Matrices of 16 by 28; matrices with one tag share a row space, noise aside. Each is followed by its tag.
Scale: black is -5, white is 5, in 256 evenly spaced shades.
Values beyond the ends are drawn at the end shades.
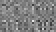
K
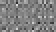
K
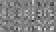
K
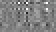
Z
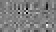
Z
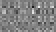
K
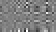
Z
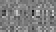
K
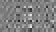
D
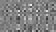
D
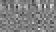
K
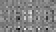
D
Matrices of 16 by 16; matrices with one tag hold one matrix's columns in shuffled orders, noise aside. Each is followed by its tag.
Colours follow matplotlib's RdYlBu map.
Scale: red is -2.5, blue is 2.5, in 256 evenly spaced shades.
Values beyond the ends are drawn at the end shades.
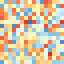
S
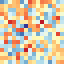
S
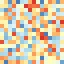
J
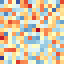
J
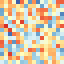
S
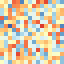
S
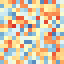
S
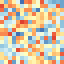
J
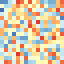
J
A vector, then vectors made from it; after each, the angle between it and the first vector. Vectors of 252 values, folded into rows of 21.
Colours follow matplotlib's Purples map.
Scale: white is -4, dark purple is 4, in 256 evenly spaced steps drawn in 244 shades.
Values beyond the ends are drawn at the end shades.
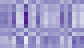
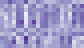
nearly opposite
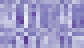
nearly opposite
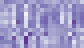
nearly opposite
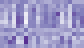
nearly opposite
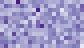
orthogonal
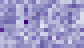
partly aligned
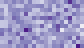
orthogonal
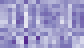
nearly opposite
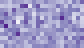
partly aligned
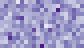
orthogonal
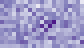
orthogonal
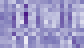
nearly parallel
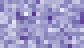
partly opposed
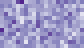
partly aligned
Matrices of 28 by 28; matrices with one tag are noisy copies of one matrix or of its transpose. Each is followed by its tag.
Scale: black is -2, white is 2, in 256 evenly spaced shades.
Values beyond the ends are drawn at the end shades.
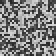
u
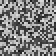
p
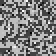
u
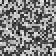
p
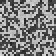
u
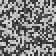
p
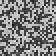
p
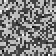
p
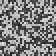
p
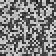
p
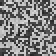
u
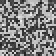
u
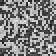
u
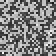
p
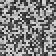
p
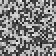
p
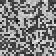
u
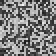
u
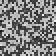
p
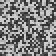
p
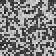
u
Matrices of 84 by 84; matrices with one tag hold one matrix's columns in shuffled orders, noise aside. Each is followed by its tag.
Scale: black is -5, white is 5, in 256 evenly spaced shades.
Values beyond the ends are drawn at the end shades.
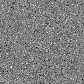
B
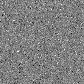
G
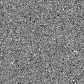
G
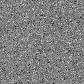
G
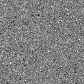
G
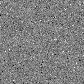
G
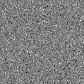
G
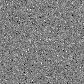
G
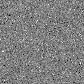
G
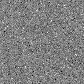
B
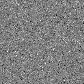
G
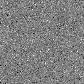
G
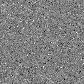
B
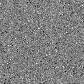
B
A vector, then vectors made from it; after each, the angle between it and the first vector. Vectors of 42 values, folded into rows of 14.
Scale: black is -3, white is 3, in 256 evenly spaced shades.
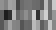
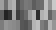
nearly parallel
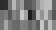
orthogonal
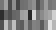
partly aligned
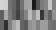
orthogonal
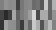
nearly parallel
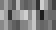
orthogonal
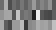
partly opposed
